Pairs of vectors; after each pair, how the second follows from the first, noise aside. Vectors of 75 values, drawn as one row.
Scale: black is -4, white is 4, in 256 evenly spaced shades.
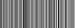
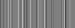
partly zeroed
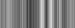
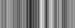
copied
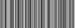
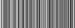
shuffled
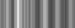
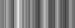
copied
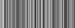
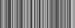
reversed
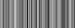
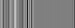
partly zeroed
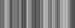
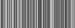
shuffled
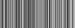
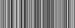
wrapped around
